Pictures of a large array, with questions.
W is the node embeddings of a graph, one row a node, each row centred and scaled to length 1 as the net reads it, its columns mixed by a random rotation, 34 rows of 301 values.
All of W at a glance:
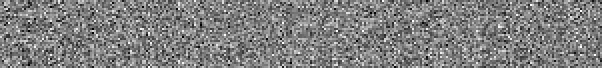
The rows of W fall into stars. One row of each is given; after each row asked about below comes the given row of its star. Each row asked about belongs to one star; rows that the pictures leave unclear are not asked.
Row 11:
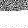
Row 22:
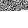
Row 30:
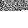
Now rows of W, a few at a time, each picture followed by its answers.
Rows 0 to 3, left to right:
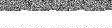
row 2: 30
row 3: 11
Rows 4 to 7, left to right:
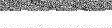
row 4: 30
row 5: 22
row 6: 30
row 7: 30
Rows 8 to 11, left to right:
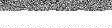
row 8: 22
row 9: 11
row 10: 30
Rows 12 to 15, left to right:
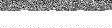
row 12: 11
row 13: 11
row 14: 30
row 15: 11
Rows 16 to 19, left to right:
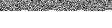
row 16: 30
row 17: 22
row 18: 22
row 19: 11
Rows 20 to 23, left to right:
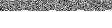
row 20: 30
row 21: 11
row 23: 22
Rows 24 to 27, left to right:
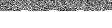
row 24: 11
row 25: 11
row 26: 11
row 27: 22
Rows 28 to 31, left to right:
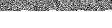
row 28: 11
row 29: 11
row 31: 30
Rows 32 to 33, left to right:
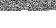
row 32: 11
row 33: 30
